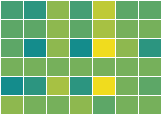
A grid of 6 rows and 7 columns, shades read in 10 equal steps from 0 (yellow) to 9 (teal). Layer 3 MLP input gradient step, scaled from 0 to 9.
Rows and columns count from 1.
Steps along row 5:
down down up down up up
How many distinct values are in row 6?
3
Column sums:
37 41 25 39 16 30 35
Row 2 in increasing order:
3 4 5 5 6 6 6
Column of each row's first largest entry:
2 1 2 1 1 5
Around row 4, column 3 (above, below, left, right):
4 3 5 5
